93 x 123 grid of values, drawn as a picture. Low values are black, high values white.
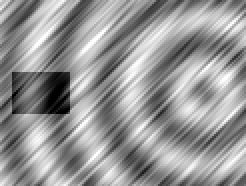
Odd patch: lower, in the middle left. Rings: centred on the middle right. Ninth with the lowest average: middle left.
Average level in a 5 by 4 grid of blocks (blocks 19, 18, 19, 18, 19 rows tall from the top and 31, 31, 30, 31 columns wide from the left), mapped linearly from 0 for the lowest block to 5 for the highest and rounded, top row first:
4434 | 3443 | 0345 | 3443 | 4434
